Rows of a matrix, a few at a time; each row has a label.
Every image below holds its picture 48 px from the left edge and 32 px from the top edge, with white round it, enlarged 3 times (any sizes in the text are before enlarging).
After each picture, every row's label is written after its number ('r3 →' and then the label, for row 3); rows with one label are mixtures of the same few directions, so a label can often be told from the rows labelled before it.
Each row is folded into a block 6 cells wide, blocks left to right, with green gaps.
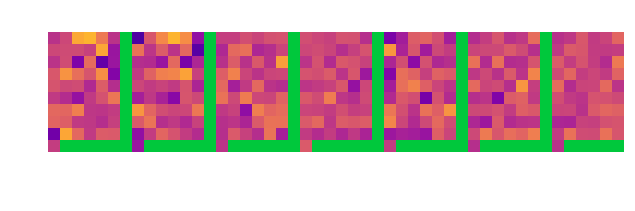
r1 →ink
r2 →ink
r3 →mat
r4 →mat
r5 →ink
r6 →mat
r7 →mat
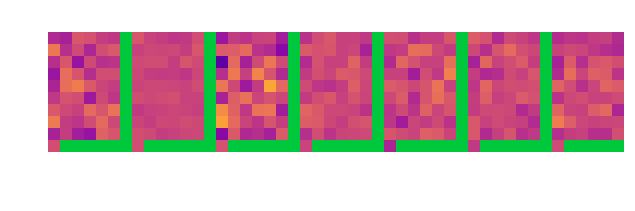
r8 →ink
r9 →ink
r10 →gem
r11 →gem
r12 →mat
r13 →mat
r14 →gem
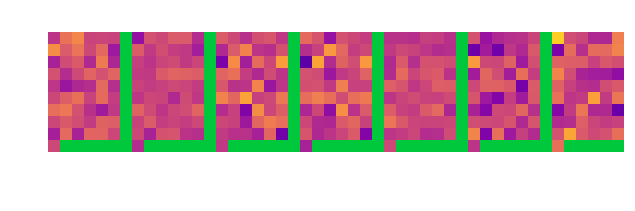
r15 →gem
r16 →ink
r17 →mat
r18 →mat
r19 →gem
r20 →gem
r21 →ink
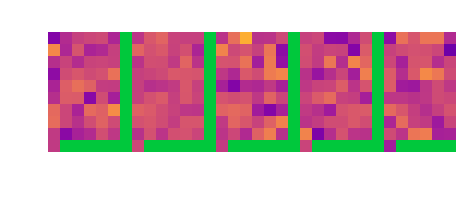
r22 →ink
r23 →gem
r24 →gem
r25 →ink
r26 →ink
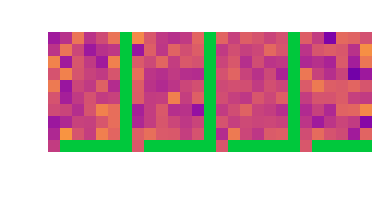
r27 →mat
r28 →ink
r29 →ink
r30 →gem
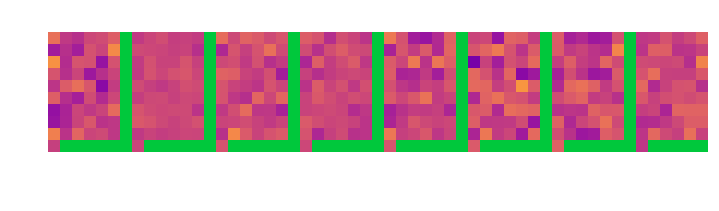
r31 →gem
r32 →gem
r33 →ink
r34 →mat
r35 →ink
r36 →gem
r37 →ink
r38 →mat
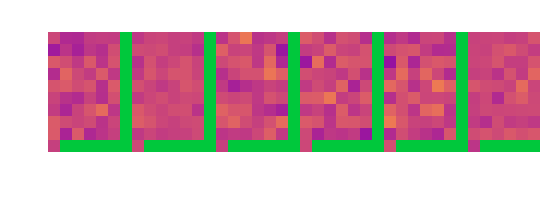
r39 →gem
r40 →gem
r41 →gem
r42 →mat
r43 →gem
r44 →mat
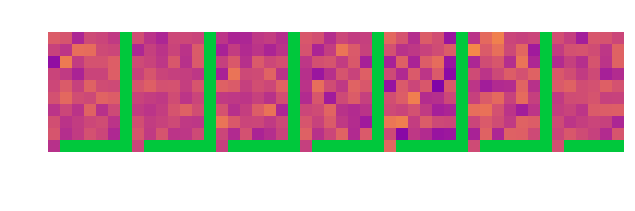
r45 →mat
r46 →gem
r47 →gem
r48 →mat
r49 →mat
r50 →gem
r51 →gem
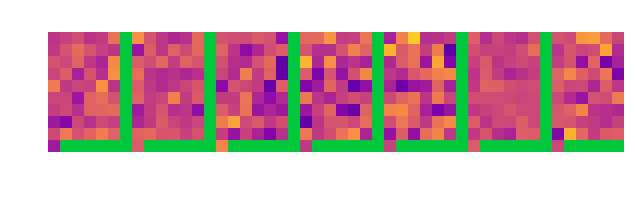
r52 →mat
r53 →ink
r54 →mat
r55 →gem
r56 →gem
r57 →ink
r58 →ink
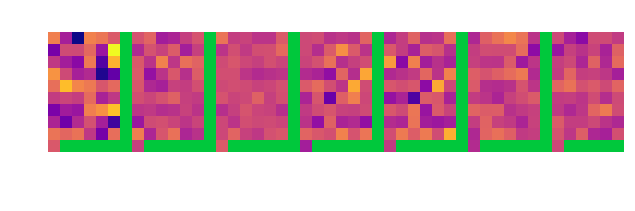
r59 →gem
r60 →ink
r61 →ink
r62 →mat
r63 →mat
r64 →ink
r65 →gem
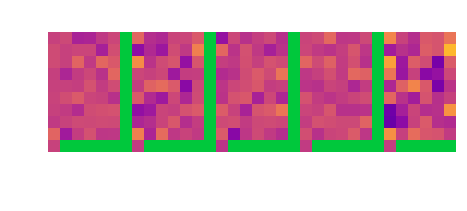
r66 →ink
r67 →gem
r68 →ink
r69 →gem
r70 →gem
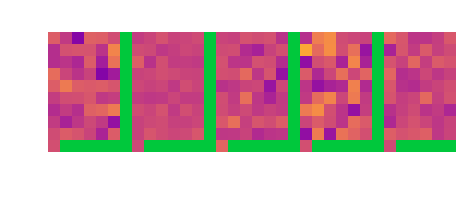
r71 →gem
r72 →mat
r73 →mat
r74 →gem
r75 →ink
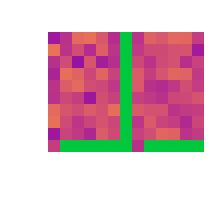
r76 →ink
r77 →ink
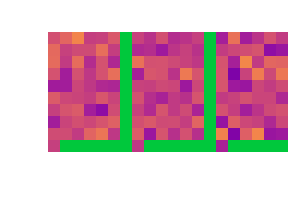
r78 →gem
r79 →gem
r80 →ink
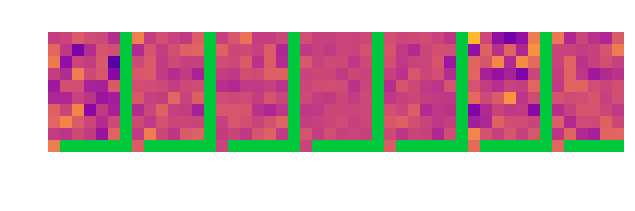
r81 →mat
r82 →ink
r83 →gem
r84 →gem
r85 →mat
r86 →ink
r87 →ink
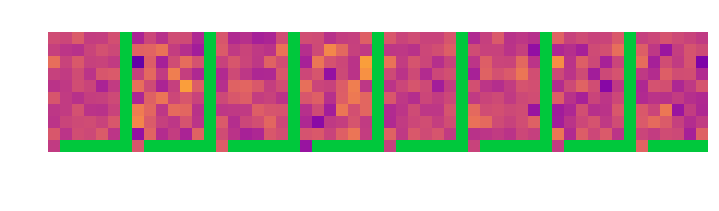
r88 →gem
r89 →gem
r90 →ink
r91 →mat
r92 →gem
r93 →gem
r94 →gem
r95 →mat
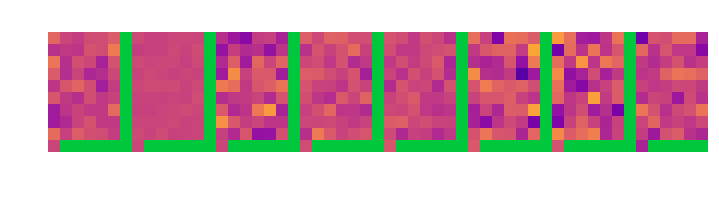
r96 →gem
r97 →gem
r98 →gem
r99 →ink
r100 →mat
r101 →gem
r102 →ink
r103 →ink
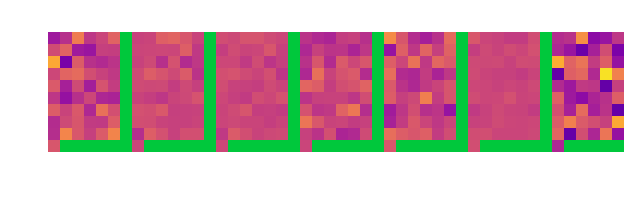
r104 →mat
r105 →ink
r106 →ink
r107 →gem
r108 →ink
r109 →ink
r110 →gem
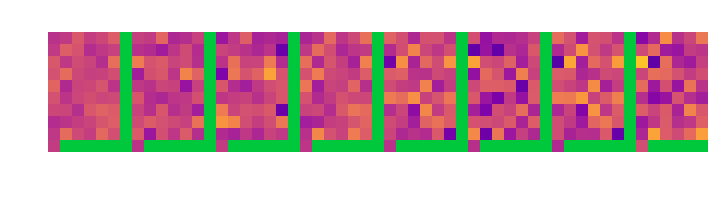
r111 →mat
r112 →gem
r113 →gem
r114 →mat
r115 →mat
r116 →gem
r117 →mat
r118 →mat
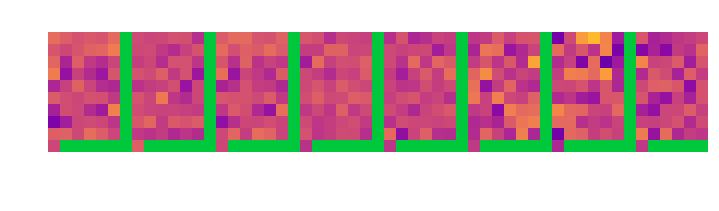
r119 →gem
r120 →mat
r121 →gem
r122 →mat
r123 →ink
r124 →mat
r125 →ink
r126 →gem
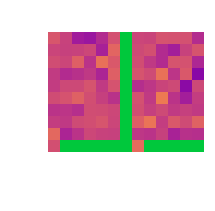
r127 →ink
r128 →mat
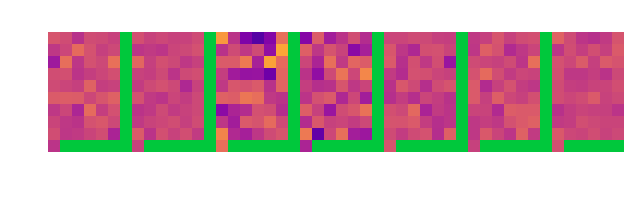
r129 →mat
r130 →gem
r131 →ink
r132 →ink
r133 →mat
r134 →mat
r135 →ink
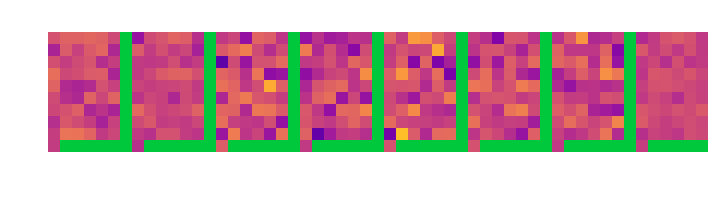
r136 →ink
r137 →ink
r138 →gem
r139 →ink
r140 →ink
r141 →gem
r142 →gem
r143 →ink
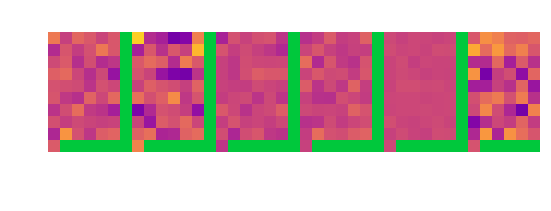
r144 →ink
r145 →ink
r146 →ink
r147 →mat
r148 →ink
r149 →gem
